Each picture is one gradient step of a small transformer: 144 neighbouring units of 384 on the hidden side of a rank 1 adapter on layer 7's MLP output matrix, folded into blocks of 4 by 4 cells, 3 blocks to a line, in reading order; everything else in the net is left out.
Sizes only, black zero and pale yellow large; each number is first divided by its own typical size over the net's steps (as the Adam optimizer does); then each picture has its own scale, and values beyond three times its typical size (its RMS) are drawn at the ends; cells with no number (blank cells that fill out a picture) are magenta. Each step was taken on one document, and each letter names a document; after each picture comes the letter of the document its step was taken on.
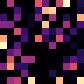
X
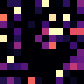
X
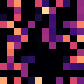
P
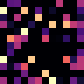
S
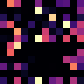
P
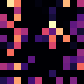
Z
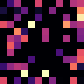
S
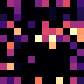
Z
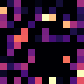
S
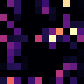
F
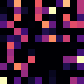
P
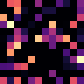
Z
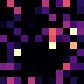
F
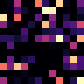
Z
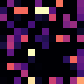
P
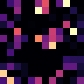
F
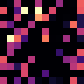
S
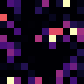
F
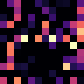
Z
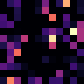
F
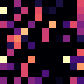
S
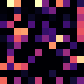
P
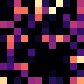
P
